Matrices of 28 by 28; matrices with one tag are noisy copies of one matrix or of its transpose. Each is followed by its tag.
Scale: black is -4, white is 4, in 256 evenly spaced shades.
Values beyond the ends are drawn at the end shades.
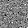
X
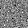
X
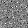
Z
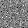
Z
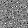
Z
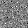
Z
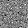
X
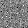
Z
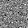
X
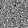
X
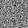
X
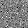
Z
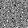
X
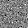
X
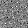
Z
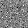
Z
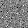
Z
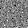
X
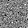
X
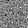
X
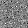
Z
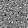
X
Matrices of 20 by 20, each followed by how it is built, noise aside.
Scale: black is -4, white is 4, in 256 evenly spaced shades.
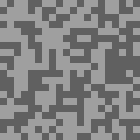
noise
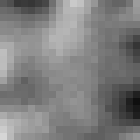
smooth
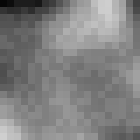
smooth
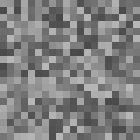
noise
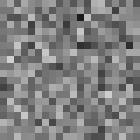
noise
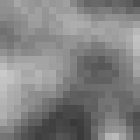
smooth
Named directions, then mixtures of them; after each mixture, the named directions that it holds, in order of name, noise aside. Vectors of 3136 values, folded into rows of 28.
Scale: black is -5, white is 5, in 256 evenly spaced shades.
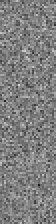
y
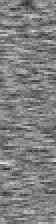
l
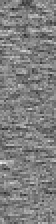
l, y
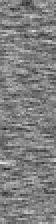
l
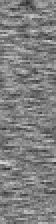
l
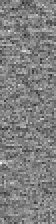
l, y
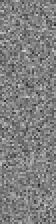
y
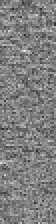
l, y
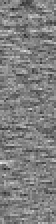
l, y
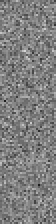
y
